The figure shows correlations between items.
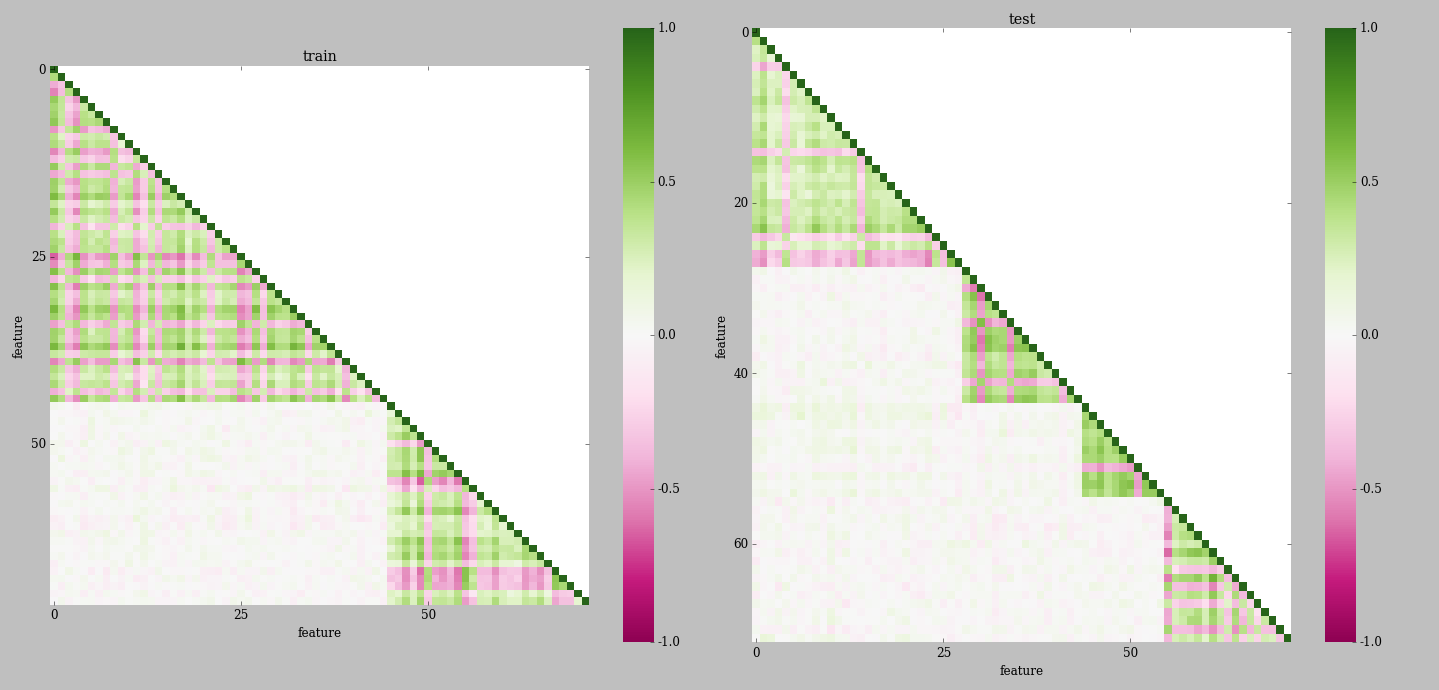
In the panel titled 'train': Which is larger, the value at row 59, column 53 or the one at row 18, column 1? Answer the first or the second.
the first
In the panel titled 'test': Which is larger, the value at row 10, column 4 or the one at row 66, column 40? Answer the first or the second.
the second
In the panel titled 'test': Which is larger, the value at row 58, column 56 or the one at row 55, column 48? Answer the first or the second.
the first
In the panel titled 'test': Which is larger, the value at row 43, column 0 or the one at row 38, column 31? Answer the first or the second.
the second
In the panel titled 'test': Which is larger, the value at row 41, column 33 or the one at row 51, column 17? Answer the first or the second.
the second
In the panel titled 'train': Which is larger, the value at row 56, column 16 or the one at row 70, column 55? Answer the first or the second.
the first
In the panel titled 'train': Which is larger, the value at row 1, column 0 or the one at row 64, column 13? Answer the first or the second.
the first
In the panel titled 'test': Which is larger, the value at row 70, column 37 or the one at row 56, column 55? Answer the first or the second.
the first
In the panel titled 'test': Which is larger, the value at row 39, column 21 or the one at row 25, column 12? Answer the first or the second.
the second
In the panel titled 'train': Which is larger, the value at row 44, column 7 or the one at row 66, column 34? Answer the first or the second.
the first
